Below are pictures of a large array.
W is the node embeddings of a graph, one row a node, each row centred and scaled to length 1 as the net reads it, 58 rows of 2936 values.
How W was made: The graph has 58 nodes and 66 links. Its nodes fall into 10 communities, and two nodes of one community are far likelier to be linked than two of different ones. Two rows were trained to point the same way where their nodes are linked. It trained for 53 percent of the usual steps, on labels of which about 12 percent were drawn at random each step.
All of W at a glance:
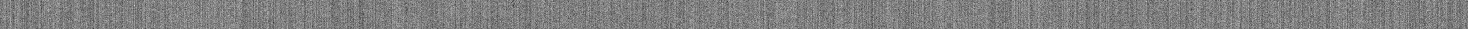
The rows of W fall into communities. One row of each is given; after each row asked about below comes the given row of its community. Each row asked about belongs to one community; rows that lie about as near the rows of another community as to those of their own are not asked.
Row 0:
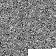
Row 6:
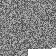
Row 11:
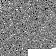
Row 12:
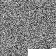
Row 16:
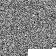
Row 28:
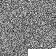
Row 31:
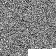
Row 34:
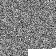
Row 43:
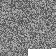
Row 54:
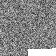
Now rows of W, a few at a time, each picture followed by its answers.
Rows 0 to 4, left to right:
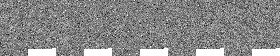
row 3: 11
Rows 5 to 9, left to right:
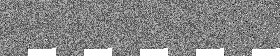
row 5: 16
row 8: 54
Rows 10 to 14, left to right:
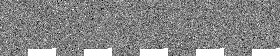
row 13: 0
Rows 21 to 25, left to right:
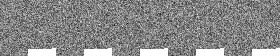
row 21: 31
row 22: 6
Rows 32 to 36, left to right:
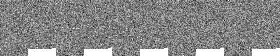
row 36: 28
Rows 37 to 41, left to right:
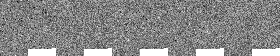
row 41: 28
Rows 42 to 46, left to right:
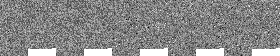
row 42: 43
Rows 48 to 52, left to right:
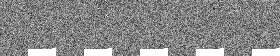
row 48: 34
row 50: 43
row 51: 12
